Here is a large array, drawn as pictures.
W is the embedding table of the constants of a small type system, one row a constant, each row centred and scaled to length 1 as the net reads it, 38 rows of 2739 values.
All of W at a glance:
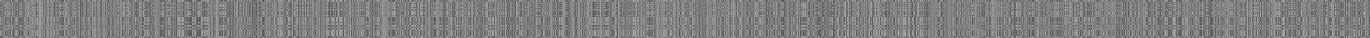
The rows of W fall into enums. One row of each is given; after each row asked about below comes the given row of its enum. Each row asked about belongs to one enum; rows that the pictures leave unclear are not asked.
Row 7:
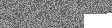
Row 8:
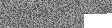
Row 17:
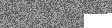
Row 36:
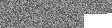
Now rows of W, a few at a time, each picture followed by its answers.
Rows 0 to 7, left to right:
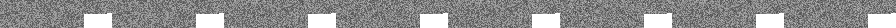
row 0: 17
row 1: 17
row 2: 8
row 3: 7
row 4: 8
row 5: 36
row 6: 8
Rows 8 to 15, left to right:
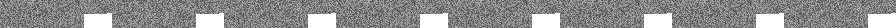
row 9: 17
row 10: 7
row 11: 8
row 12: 8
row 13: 8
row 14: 8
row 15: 7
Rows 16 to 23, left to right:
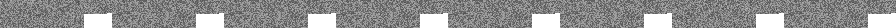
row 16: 8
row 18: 17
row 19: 17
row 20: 17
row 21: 17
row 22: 7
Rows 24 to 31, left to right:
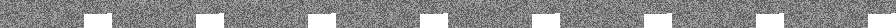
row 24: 17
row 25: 8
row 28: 8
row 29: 36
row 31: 17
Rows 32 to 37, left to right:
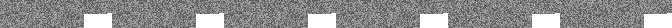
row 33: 17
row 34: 17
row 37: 8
